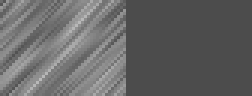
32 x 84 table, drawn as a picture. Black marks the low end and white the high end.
The table splits into one row of 2 panels. Panel 1,1: middling, slanting up to the right. Panel 1,2: low, flat.
